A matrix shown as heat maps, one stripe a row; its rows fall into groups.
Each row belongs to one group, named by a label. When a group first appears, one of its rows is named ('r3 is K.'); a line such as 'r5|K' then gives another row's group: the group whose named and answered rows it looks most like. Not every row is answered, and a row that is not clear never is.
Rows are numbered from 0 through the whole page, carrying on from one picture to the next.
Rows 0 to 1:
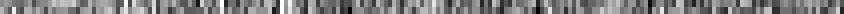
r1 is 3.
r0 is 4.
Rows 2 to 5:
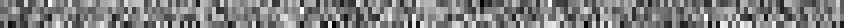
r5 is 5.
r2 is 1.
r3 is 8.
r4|3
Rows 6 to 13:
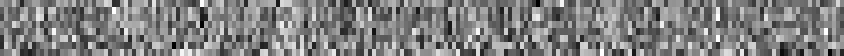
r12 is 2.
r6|3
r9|3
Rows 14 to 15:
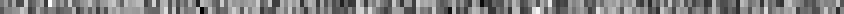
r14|1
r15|1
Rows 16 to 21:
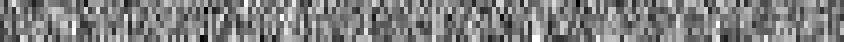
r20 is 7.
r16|8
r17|5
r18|4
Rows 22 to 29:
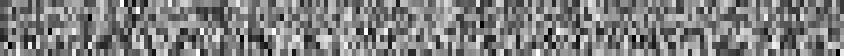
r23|5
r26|4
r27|2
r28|2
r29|7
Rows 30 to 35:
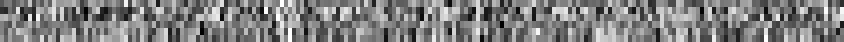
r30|4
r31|2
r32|2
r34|7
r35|7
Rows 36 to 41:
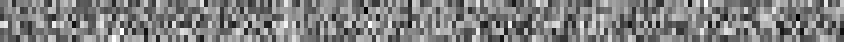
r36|7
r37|2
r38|3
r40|8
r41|1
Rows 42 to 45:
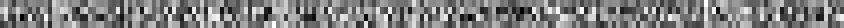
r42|4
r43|5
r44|2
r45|4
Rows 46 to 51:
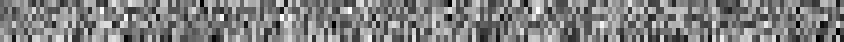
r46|1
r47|7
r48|4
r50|5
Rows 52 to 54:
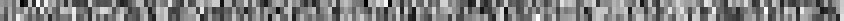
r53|7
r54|7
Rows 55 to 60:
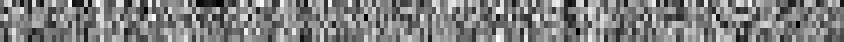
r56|8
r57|5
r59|8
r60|8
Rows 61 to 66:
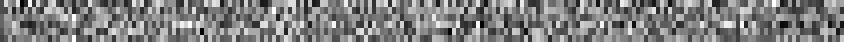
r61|2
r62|5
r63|4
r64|8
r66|7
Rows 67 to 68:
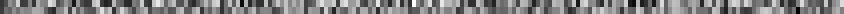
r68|3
